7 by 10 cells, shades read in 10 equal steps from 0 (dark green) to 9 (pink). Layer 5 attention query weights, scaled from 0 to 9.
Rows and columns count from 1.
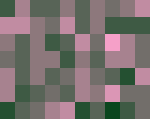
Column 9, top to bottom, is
5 2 6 6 1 4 2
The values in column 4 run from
2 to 6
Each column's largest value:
7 7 5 6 7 7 5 9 6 7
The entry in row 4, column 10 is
4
